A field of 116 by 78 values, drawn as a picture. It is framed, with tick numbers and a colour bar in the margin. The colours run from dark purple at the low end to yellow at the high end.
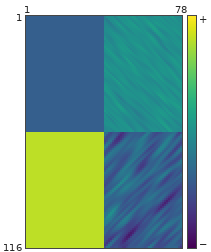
It is made of 2 by 2 panels. Panel 1,1: low, flat. Panel 1,2: middling, slanting down to the right, faint in contrast. Panel 2,1: very high, flat. Panel 2,2: low, slanting up to the right.
